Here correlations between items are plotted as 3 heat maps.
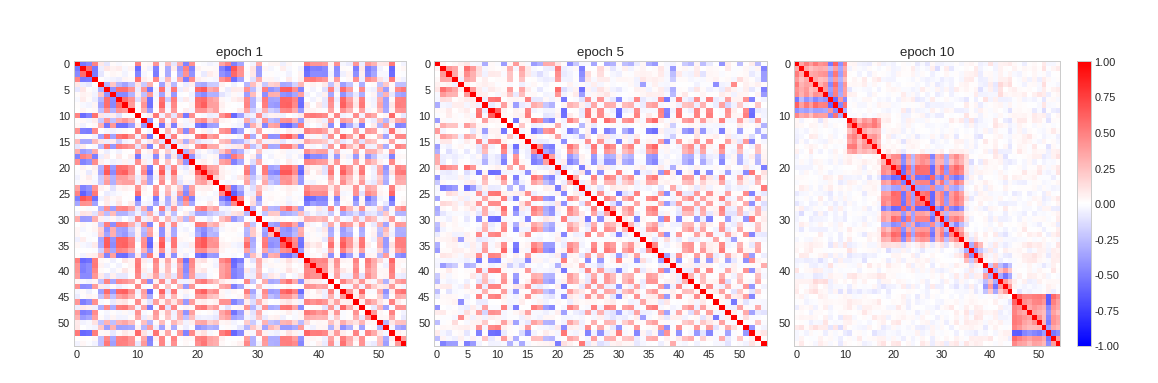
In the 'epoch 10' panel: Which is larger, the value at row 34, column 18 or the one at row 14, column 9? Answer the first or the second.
the first
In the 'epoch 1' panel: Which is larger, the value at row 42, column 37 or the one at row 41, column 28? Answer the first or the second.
the second
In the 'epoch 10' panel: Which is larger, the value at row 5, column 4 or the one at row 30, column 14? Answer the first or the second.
the first
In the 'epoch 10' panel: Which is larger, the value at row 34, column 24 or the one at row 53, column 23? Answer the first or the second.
the second
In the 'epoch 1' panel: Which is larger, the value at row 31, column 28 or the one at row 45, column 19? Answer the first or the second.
the first
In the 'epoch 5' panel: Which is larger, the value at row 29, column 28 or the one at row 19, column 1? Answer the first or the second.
the first
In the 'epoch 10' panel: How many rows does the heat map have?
55
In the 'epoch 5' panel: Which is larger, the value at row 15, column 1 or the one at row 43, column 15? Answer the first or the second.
the second
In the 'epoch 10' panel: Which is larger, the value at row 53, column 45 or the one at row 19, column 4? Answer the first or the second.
the first
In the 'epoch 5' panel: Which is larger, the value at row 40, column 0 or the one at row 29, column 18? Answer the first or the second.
the first
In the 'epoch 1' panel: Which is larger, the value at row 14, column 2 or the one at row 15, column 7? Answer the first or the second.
the first
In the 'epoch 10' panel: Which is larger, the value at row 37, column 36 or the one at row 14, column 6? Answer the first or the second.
the second
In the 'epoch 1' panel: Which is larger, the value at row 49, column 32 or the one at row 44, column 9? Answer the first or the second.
the second
